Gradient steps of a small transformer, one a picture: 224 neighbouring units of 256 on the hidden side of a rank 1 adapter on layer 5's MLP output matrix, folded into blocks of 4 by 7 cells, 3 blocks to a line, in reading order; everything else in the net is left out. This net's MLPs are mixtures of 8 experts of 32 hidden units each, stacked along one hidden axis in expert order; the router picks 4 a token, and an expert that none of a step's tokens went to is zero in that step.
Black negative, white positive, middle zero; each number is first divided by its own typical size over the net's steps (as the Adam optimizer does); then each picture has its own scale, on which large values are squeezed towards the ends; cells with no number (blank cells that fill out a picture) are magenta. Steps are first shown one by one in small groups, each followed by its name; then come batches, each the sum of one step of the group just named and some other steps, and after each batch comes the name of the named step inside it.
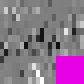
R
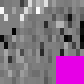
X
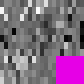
X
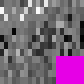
X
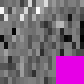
X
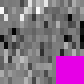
X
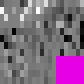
X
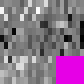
X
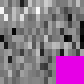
X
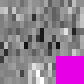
R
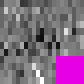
R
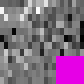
X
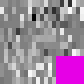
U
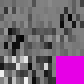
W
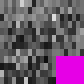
W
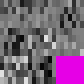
W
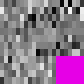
U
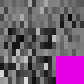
W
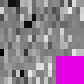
U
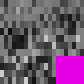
W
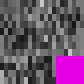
W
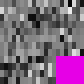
U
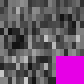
W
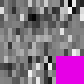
U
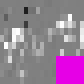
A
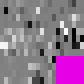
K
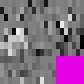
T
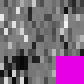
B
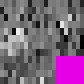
T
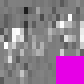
A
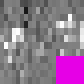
A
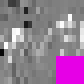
A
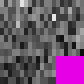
B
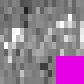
A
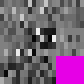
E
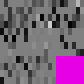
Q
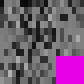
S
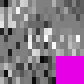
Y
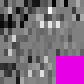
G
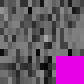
Q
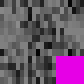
S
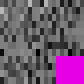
Q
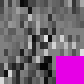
E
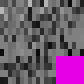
Q
